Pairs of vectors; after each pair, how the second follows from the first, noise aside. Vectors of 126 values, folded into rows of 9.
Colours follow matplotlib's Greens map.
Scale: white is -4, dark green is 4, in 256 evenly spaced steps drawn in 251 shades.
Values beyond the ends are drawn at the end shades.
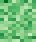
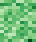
reversed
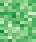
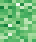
shuffled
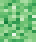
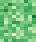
sign-scrambled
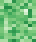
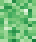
copied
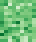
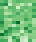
copied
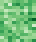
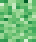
shuffled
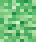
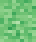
shrunk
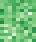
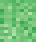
shrunk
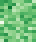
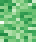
copied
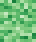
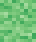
shrunk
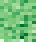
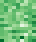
sign-scrambled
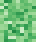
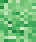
sign-scrambled
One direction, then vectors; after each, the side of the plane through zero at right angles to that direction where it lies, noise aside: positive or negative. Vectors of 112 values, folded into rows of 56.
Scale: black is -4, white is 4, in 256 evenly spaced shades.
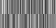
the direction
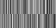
negative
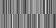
negative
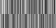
positive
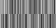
positive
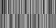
negative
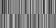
negative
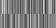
positive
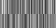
positive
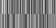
positive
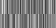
positive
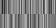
negative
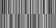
negative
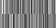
positive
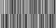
positive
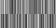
positive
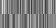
positive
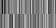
negative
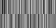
negative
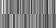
positive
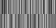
negative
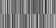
positive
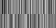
negative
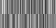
positive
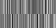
positive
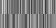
positive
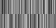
negative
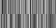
negative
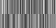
positive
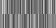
positive
